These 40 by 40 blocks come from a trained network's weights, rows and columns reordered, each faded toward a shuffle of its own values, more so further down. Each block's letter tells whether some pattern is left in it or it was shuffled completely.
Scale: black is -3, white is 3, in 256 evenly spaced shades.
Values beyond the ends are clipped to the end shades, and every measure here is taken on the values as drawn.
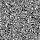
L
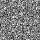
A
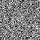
A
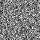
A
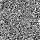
L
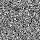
L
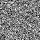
L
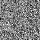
A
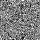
A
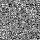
A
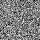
L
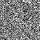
A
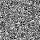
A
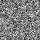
L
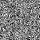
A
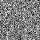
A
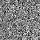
A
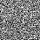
A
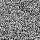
L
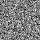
L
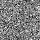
L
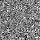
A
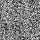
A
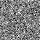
L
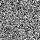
L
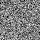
L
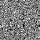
A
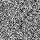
L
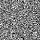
A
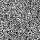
A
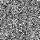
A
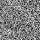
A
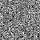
A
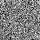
A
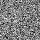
L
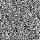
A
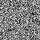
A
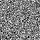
L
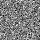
L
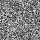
L
